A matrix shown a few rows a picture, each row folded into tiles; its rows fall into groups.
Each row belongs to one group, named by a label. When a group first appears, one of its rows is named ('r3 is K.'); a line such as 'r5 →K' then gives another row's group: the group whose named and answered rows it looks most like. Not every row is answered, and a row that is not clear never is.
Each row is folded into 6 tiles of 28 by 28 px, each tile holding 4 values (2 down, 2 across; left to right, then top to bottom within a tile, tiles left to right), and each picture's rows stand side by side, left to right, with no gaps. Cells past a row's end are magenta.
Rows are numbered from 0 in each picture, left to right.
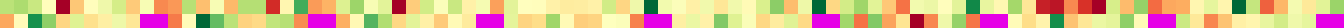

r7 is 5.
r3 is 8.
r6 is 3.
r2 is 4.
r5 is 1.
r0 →4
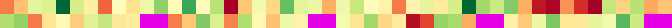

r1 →4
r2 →1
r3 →3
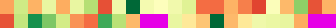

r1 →3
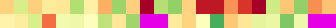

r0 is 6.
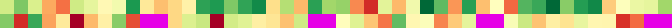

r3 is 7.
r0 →1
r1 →7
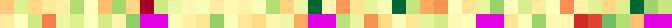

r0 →6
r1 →8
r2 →5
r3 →1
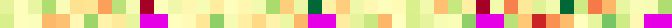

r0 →6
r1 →8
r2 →6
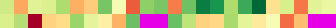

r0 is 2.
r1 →7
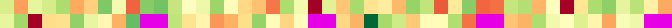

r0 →2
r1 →6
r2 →1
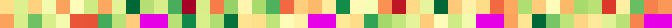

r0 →1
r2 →4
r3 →1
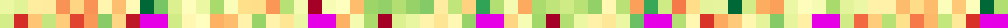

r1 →6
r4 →5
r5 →8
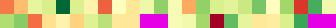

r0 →5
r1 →7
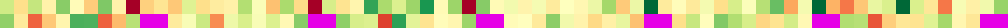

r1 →6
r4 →8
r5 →5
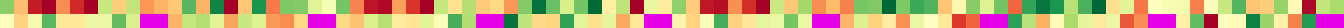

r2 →3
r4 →3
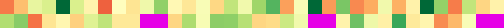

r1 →8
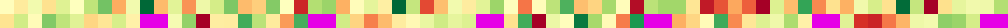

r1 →2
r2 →5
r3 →2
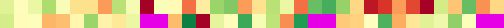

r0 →6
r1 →2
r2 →3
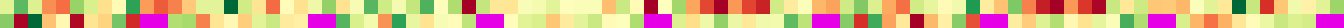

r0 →1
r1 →5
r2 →7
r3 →6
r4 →3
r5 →1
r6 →3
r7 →5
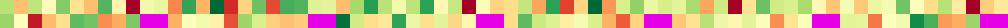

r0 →2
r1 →4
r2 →7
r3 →4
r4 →4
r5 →2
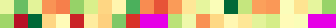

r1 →5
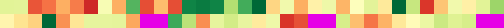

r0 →3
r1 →7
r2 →5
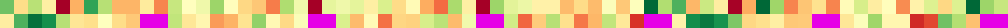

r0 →4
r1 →6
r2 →6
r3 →8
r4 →4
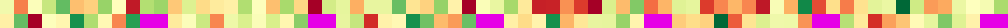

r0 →2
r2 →2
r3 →3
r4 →3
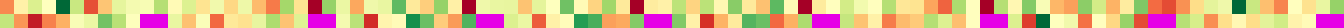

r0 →5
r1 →6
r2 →2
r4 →2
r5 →6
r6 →1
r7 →5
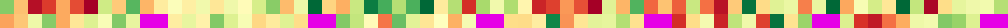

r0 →3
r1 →8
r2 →7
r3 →3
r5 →5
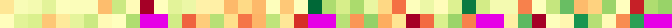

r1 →8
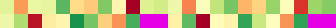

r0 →2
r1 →2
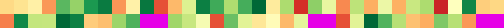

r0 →8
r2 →1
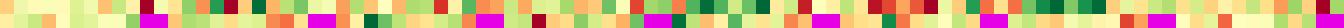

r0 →6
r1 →4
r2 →1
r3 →2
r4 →7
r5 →3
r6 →7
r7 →6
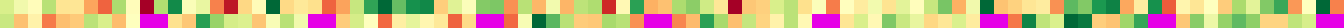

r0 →6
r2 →7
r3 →1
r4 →4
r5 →8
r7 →8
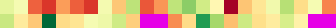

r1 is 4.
